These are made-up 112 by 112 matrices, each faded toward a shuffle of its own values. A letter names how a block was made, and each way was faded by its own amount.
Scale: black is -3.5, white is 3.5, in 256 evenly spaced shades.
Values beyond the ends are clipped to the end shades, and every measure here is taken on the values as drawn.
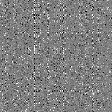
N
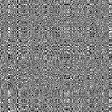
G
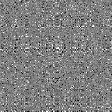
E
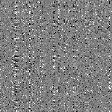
N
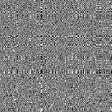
G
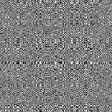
G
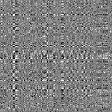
G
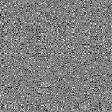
E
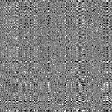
G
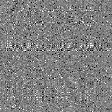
E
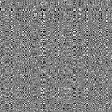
G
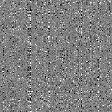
N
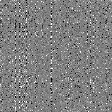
N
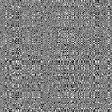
G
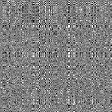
G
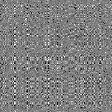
G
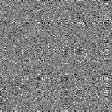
E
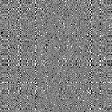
G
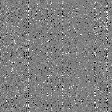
N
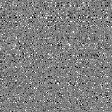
E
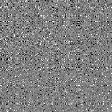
E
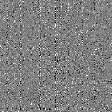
N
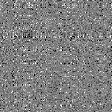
E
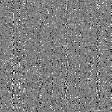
N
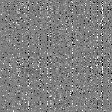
N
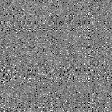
E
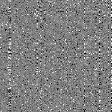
N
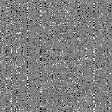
N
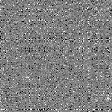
E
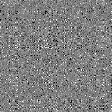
E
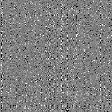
N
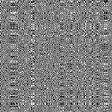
G
